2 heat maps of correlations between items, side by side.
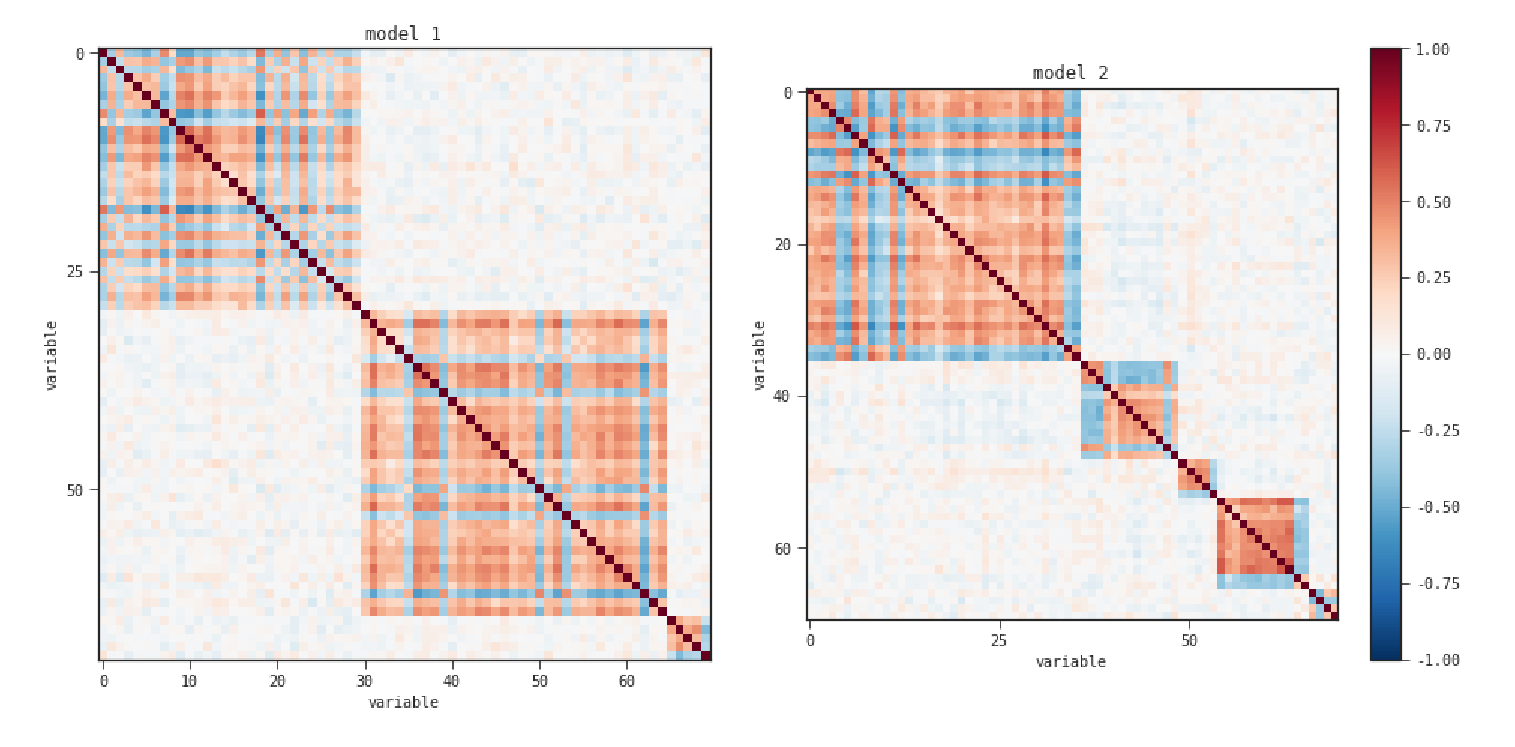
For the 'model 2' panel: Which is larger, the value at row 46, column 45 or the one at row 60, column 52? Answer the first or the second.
the first
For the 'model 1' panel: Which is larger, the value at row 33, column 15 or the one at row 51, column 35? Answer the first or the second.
the first
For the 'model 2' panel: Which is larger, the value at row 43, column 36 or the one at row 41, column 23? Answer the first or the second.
the second
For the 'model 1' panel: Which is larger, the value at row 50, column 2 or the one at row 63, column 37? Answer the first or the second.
the second
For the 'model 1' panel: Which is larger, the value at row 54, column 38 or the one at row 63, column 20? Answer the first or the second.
the first
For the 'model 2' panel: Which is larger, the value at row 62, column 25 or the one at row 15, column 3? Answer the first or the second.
the second
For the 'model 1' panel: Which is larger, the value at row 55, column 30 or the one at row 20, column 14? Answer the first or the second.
the first
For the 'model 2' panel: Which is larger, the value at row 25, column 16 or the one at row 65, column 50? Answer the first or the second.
the first
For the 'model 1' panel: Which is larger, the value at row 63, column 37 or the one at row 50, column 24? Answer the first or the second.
the first
